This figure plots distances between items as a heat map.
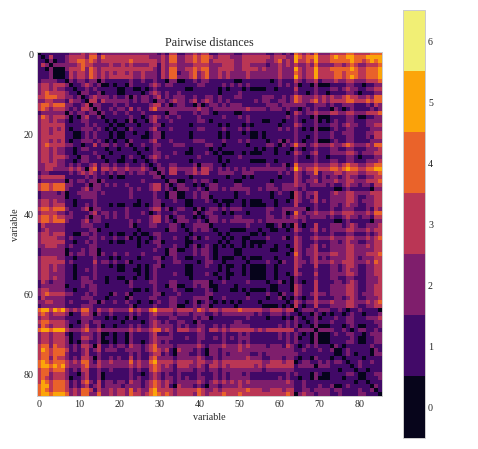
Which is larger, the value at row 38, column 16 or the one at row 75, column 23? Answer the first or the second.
the second
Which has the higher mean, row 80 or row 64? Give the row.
64
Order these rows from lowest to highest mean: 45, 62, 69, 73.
45, 62, 73, 69
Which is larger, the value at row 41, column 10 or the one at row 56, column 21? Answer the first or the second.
the first
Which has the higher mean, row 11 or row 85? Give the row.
85
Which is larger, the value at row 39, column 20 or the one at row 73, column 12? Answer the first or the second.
the second
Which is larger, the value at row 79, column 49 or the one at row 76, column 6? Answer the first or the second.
the second
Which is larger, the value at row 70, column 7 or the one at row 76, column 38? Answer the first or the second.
the second
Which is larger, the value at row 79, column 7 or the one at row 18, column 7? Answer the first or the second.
the first
